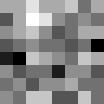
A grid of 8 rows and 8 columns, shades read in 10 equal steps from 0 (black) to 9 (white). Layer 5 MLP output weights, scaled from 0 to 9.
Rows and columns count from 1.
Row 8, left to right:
5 4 7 7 3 3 7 4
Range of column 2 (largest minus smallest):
6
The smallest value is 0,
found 2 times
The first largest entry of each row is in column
3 3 3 3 3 1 6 3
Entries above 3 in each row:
8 7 7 5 6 5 7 6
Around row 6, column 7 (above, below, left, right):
7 4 5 3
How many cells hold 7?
7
